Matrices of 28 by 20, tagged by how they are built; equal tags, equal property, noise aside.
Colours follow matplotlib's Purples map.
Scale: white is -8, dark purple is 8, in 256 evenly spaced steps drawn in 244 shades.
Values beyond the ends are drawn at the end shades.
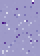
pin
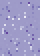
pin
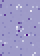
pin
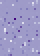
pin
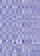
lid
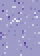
pin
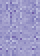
lid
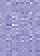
lid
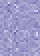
lid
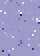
pin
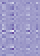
lid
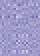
lid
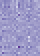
lid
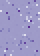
pin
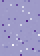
pin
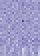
lid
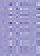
lid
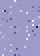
pin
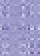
lid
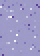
pin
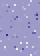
pin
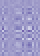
lid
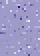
pin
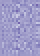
lid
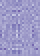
lid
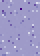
pin
